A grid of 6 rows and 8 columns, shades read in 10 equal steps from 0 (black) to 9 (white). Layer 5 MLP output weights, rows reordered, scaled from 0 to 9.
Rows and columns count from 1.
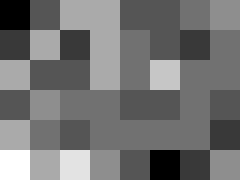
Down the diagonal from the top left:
0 6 3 4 4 0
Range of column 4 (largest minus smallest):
2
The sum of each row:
30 29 37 29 31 38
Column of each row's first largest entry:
3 2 6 2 1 1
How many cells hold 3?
12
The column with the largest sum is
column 4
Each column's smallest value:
0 3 2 4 3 0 2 2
